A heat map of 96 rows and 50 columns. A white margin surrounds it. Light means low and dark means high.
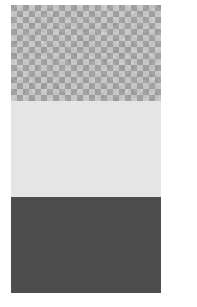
It is made of 3 by 1 panels. Panel 1,1: low, checkered. Panel 2,1: very low, flat. Panel 3,1: high, flat.
